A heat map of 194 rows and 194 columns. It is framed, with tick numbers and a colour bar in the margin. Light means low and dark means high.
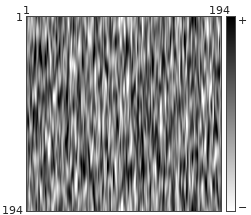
Mirror symmetry: none. Average level on the scale: 50%. Histogram: bell-shaped. Grain: streaks running down.
